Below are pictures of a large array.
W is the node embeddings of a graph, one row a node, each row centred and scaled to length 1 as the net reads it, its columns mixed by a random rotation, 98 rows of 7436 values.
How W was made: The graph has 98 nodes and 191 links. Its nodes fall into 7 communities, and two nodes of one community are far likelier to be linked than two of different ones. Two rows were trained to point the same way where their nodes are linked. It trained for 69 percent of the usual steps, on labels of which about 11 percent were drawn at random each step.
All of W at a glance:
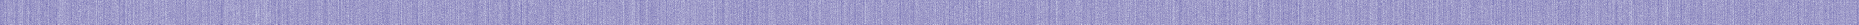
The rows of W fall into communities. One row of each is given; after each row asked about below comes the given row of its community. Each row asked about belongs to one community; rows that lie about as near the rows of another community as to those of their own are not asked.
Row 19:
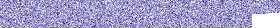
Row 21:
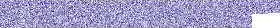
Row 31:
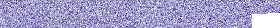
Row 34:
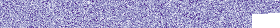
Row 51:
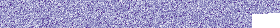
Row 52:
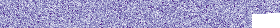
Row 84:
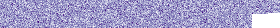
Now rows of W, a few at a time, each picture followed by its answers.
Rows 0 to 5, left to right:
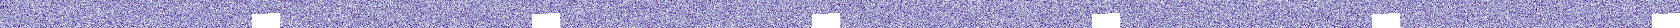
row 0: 31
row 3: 19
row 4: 51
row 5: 84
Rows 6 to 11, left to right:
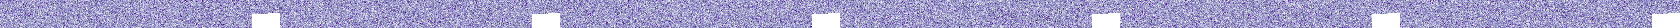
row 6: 84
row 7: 19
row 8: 84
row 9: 51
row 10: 51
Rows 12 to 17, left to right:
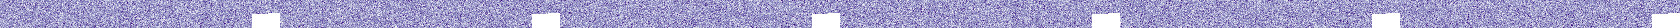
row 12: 19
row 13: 31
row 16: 51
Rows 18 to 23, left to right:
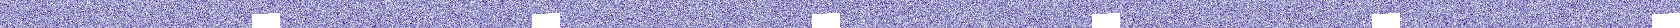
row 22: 52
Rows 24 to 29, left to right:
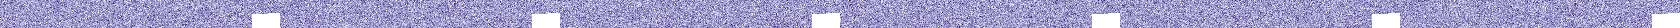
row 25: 21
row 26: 52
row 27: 51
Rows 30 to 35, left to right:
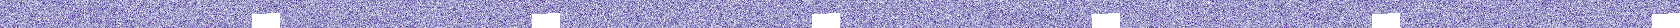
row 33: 51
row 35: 31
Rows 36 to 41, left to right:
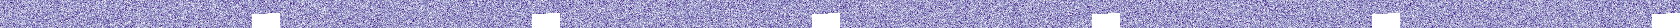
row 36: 31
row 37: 19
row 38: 21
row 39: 31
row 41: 19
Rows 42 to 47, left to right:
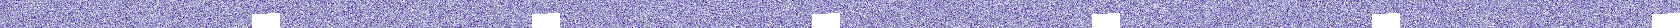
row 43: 21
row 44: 84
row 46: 19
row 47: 84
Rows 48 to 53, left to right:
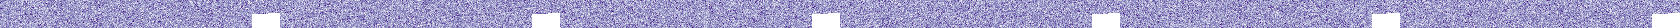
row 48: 19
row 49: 31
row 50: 21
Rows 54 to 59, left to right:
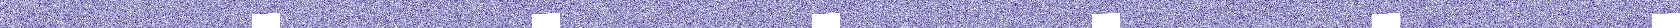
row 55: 31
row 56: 19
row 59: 51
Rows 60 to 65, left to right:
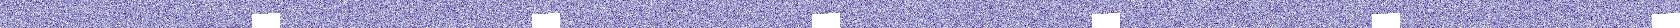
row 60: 84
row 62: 52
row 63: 21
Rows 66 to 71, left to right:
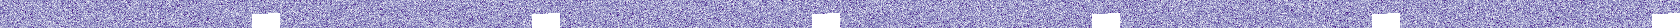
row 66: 34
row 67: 52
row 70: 51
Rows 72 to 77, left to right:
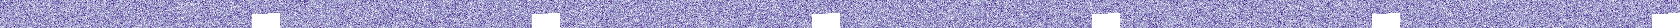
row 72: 31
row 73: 19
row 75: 34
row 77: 52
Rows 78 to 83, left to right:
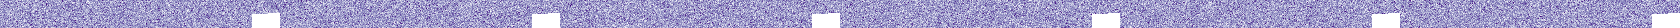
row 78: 51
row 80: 21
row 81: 51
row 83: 21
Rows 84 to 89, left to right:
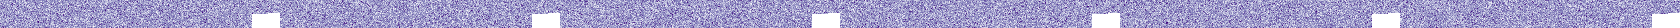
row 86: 19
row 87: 31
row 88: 84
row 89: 34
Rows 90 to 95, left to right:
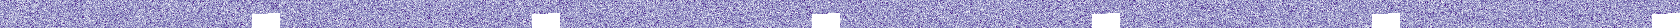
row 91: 52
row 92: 31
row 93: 84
